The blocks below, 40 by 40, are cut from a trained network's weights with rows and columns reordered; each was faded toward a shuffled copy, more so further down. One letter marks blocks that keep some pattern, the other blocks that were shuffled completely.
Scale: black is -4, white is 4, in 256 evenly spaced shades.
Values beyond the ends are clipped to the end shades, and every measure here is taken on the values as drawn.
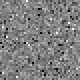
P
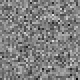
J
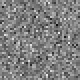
P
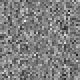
J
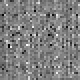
J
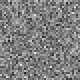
P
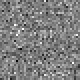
P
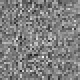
J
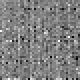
J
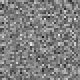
J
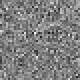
J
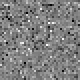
P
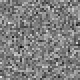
P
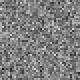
P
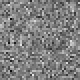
J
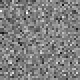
J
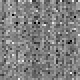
J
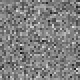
J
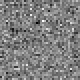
J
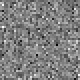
J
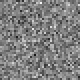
P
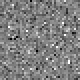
P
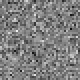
J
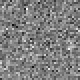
P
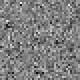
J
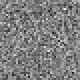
P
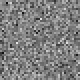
P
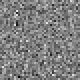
J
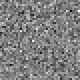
P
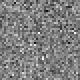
P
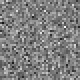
P
